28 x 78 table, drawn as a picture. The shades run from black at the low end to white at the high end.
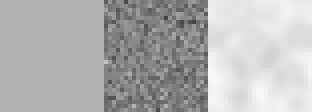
The table splits into one row of 3 panels. Panel 1,1: high, flat. Panel 1,2: middling, fine-grained. Panel 1,3: very high, blotchy, faint in contrast.
